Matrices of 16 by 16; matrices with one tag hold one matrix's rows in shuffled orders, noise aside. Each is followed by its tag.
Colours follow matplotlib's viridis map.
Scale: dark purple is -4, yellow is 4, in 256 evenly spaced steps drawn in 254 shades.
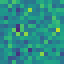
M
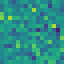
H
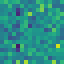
M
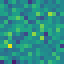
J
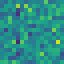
M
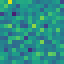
J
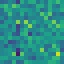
M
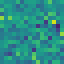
H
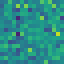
M
